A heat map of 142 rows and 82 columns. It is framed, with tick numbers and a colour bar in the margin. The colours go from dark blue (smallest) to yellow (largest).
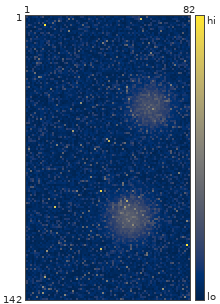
Neither half mirrors the other. Two bumps rise from the field. Overall the values sit about 10% of the way up the scale. No overall slope runs across the table. The values are skewed, with a long tail toward high values.
